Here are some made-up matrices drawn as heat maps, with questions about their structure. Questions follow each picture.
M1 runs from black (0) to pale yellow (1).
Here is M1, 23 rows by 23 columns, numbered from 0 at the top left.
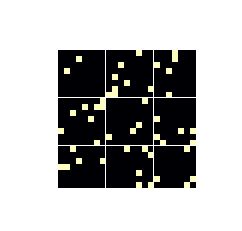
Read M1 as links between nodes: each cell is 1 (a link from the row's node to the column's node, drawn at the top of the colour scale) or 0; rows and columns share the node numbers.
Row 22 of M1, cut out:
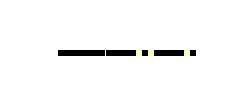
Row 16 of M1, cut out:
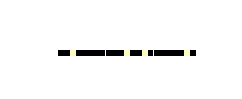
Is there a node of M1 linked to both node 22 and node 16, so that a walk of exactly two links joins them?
yes
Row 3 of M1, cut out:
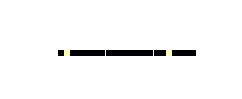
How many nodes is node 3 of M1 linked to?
2
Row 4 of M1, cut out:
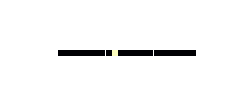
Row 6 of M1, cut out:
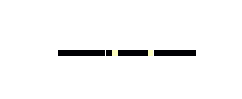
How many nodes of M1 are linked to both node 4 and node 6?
1
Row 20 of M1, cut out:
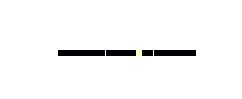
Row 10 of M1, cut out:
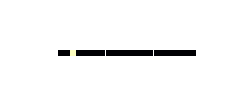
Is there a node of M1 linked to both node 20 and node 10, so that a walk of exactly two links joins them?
no
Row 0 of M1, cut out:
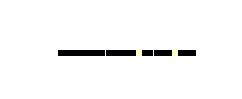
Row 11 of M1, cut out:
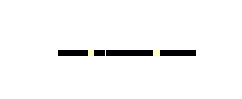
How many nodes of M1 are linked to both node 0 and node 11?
0
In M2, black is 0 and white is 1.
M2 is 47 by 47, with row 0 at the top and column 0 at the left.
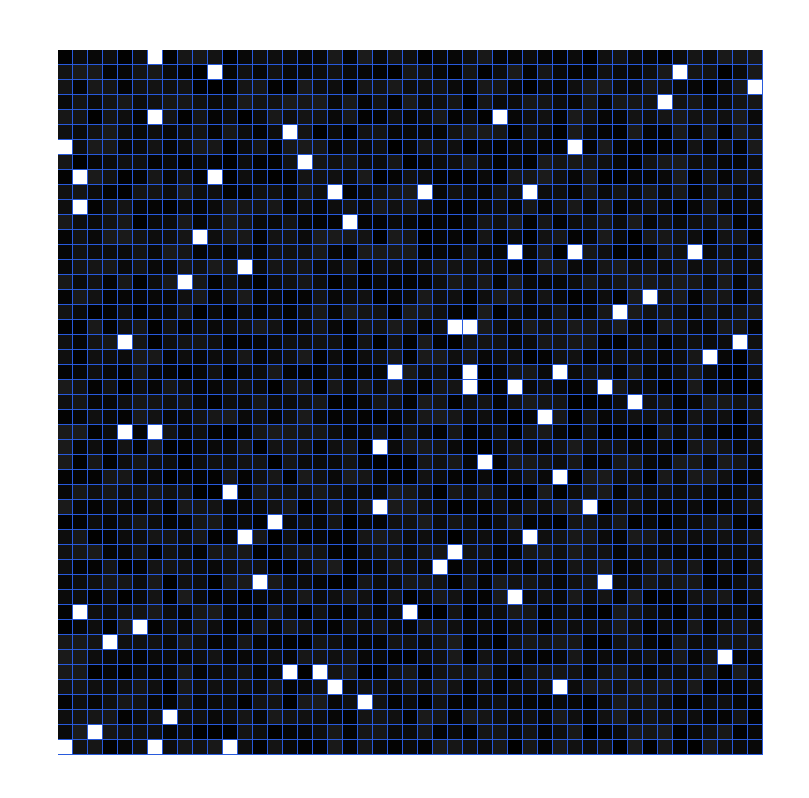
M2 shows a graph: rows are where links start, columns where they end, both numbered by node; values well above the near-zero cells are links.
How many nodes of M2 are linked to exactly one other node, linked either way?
2
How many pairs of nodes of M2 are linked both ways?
3
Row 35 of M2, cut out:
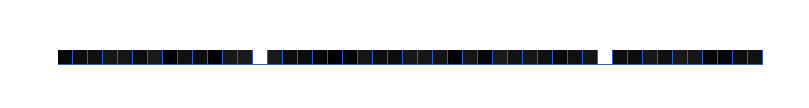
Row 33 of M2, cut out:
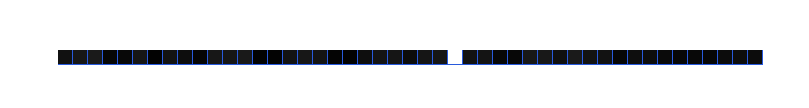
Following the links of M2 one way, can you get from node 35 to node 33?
yes
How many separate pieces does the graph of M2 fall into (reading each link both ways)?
4
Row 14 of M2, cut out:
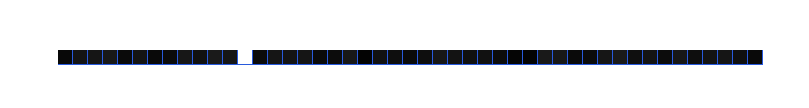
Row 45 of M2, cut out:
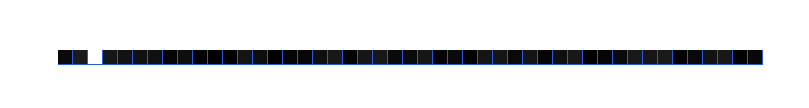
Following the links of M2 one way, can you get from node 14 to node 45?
yes
